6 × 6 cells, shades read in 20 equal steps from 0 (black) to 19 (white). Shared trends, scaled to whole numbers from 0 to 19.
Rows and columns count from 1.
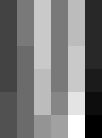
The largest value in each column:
6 9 15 12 19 3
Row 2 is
5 9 15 9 14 3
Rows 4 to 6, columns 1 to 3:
5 8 14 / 6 8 14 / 6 8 11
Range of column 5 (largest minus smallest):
5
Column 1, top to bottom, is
5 5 5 5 6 6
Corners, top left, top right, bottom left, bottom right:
5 3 6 0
